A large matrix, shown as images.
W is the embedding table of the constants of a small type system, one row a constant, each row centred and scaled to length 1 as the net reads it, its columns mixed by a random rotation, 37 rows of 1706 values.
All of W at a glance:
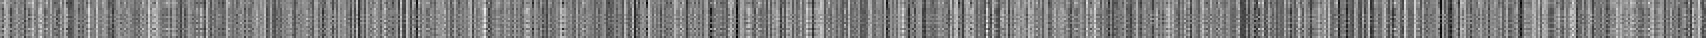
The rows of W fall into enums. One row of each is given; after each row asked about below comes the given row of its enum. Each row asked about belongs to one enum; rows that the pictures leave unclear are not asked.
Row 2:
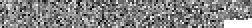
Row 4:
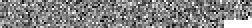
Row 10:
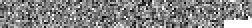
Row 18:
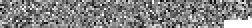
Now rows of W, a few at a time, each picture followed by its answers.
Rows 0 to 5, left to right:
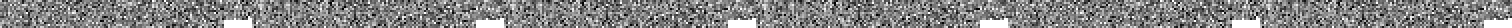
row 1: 2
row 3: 2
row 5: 2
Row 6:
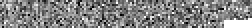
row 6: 2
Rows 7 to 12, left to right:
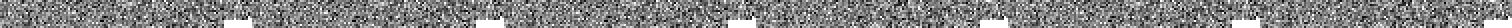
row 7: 4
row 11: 4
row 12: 10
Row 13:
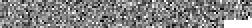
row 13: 4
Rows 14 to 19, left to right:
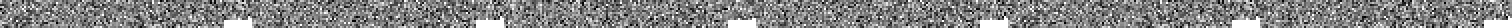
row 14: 18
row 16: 2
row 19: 10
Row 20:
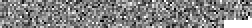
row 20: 4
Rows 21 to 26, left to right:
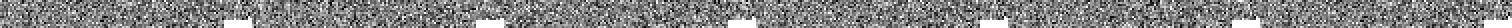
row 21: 4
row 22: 2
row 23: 18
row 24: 4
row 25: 10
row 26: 4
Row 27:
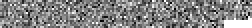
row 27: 4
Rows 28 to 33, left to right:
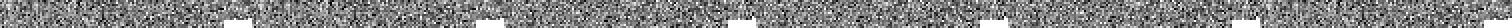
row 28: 2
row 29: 2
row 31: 4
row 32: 4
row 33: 2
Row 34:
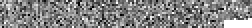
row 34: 2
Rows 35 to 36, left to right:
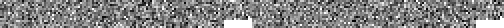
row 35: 10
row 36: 4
